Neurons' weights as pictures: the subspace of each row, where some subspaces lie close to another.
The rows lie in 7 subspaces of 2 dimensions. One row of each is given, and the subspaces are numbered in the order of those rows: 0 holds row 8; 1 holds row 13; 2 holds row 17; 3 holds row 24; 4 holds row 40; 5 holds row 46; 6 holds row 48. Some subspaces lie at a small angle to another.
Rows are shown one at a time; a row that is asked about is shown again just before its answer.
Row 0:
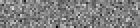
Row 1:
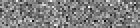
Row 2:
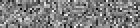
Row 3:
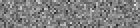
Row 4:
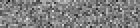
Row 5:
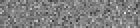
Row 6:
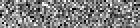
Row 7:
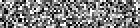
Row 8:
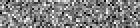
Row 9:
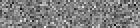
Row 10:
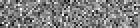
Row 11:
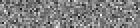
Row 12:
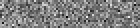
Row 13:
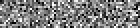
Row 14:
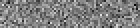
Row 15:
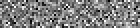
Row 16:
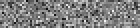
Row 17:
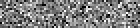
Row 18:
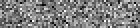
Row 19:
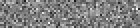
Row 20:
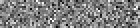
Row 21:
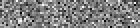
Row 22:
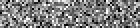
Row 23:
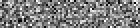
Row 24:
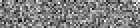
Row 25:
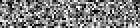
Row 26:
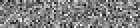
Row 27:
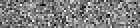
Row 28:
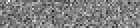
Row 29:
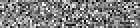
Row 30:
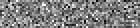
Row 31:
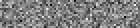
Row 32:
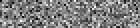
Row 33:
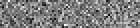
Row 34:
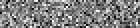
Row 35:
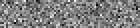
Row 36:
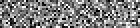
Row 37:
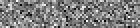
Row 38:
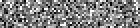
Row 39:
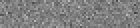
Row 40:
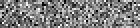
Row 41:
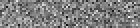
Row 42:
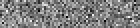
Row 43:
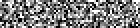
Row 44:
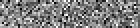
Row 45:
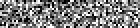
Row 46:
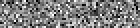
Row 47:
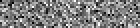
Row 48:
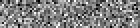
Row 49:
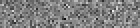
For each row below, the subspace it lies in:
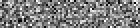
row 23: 3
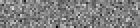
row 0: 6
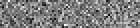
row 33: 1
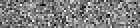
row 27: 2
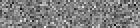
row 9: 2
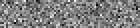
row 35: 5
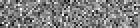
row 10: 6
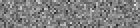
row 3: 4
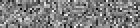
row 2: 1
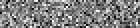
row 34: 0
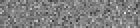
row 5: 0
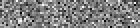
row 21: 3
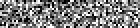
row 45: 0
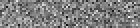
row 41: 5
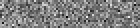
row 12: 4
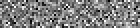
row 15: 1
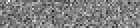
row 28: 0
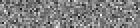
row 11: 6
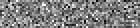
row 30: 5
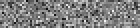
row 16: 5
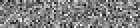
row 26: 1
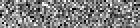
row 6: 4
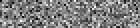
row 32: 2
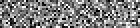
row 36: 1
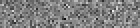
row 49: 6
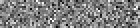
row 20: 1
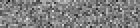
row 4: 0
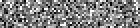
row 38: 4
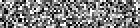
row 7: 4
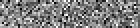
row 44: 6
